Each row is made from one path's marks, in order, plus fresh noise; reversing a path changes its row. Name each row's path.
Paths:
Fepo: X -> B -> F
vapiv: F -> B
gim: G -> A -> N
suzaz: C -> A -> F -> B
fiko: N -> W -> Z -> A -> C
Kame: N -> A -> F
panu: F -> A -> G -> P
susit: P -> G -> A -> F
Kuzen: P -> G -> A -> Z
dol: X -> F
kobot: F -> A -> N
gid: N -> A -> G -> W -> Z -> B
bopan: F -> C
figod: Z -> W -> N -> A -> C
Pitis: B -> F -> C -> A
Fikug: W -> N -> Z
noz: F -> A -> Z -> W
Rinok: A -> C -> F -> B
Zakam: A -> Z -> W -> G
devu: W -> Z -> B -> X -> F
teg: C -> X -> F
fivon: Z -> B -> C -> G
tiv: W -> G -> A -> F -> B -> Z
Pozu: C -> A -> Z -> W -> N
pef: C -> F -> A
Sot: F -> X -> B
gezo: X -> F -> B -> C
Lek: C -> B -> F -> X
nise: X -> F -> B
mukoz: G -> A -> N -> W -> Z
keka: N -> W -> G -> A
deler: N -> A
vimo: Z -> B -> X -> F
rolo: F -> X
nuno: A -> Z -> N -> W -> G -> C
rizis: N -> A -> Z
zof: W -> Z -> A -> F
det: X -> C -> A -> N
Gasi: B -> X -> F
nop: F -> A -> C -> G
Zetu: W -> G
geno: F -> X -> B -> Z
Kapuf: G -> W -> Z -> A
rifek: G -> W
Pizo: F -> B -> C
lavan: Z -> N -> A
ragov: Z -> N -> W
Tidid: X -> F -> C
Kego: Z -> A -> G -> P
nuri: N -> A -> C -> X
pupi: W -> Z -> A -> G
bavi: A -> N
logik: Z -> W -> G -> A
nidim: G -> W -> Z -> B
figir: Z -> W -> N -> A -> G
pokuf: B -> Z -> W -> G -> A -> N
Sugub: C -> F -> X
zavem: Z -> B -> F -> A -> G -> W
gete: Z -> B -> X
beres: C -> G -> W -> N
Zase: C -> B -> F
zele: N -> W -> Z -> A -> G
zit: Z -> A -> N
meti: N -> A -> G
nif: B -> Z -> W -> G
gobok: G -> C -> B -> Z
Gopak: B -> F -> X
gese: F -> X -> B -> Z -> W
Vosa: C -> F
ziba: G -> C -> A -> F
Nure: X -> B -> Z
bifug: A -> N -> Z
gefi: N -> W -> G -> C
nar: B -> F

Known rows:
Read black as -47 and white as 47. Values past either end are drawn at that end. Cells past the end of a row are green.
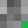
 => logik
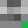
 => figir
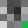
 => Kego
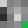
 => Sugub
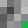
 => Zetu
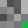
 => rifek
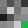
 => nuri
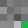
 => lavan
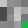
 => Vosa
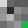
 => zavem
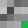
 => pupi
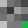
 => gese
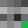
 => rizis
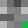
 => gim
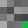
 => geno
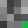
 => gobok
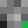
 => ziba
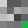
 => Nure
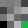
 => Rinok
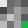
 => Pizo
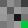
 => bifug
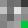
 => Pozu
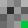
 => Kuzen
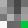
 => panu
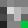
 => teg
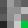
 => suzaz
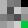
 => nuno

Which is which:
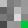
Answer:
beres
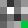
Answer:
gefi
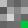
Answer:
Fepo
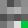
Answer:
fiko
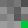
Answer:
ragov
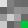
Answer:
vapiv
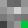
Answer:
det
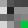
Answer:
mukoz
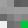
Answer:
kobot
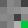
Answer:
bavi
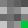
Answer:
zit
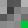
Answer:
Kapuf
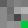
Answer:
Fikug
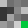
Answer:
gezo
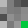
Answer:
nop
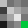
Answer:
Lek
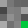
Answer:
Sot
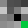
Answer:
gid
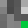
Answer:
nidim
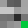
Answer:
zele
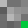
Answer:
bopan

